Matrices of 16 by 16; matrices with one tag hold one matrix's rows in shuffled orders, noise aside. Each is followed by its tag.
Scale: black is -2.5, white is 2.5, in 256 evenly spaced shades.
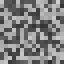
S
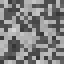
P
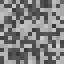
S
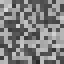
S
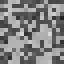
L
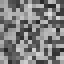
P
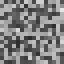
S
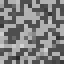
P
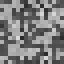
L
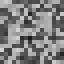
L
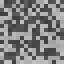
S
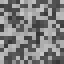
P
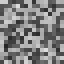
P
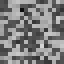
L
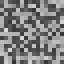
S
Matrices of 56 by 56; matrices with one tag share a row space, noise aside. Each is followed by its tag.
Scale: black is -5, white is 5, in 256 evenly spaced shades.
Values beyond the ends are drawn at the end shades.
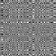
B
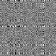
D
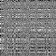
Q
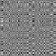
B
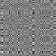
B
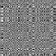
B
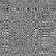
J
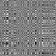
J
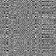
J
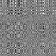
D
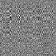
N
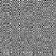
N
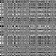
Q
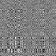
D
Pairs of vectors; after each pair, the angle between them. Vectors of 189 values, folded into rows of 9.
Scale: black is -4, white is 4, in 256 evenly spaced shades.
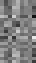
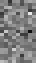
orthogonal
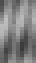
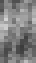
nearly parallel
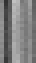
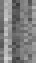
nearly opposite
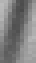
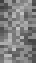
partly opposed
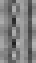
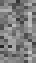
partly opposed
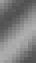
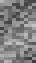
partly aligned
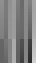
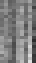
nearly opposite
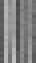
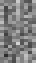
partly opposed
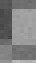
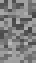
orthogonal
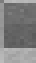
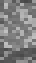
partly opposed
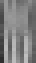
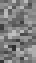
orthogonal
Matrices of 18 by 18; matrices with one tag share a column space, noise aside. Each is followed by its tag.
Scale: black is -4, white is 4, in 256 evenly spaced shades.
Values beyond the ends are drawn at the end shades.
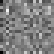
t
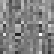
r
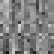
r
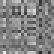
t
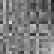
r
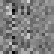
t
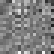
t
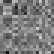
t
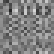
t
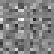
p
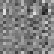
t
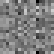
t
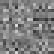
p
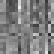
r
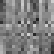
r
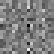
p
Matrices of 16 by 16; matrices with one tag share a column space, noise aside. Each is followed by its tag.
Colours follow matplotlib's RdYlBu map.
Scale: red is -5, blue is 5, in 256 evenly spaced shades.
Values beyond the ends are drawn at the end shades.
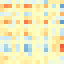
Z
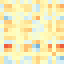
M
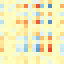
Z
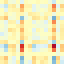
M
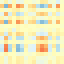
Z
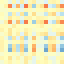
Z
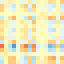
M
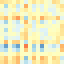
M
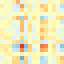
M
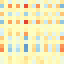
Z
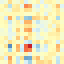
M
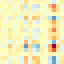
M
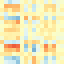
M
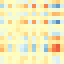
Z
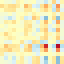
M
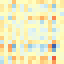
M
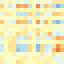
Z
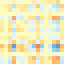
M
